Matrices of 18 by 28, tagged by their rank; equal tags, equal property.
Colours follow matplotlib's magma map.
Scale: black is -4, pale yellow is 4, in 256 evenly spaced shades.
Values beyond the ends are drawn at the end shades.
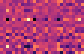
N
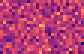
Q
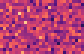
Q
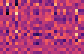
N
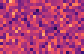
Q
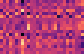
N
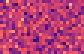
Q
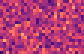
Q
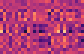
N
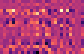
N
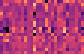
N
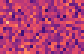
Q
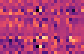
N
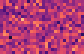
Q
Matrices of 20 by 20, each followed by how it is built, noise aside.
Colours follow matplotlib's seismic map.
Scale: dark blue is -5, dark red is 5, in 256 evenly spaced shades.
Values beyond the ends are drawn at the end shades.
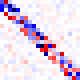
banded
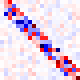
banded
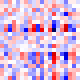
low rank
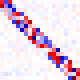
banded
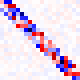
banded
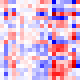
low rank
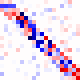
banded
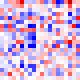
low rank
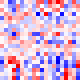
low rank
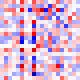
low rank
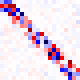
banded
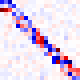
banded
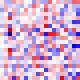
low rank
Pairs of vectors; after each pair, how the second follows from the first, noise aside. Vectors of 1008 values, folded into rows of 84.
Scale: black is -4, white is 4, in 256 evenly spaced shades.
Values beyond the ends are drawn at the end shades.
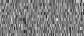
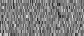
reversed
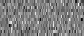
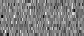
reversed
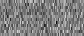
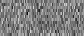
reversed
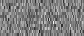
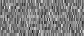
negated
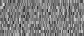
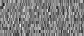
negated
